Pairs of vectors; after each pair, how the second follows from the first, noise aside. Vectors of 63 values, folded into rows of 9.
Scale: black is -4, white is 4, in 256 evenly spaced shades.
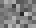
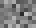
copied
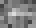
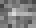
copied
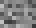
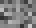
wrapped around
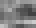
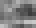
copied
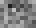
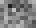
copied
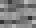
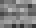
wrapped around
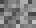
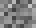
wrapped around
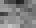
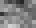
copied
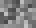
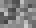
copied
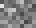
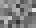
wrapped around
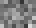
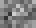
wrapped around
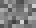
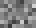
copied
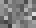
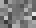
copied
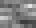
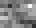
copied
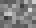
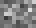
copied
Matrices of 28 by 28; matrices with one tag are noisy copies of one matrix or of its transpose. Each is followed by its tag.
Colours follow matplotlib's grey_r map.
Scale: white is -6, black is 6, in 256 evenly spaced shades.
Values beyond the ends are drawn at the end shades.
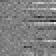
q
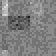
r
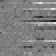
q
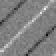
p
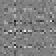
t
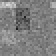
r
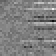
q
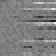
q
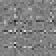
t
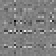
t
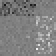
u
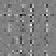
t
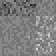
u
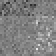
u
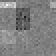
r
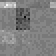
r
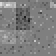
r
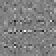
t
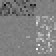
u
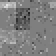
r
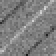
p
